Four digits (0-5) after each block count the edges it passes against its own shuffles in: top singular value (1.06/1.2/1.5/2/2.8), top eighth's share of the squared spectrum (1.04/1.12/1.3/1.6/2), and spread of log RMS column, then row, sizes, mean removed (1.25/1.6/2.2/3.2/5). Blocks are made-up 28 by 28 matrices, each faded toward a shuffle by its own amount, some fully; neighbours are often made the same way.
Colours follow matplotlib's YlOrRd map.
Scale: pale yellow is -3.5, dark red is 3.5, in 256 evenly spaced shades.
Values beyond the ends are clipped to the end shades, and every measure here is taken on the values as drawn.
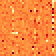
3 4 2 0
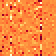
2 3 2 0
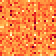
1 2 2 0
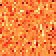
0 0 0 0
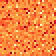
0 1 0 0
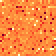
1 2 0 0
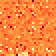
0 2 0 1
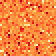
0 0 0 0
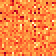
2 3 1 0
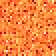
1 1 0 0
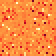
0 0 0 0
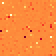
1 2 0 0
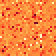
1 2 0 0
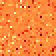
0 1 0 0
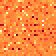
1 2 0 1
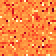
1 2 1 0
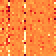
3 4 3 0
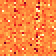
2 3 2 0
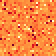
1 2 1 0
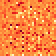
2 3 2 0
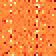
3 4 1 0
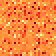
2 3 0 1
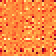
3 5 3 1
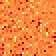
1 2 0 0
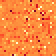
1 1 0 0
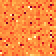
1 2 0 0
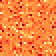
2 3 1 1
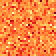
0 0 0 0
